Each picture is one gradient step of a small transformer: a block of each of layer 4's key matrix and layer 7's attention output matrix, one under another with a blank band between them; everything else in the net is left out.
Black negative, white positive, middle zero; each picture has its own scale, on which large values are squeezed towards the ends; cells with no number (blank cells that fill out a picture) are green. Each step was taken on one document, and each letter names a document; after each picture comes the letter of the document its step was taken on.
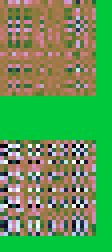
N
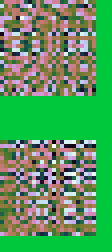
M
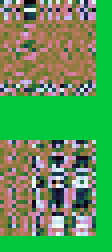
M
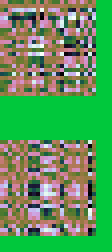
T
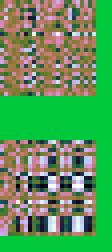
M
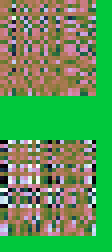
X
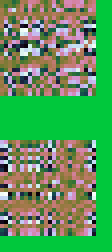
X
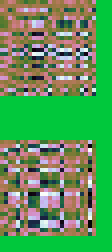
T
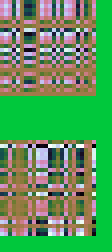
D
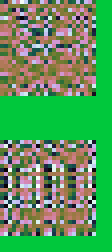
X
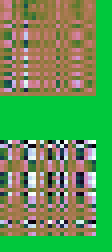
D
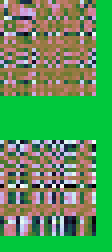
M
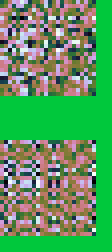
X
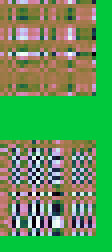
N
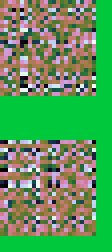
X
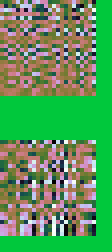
M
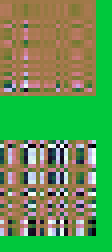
D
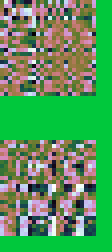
M
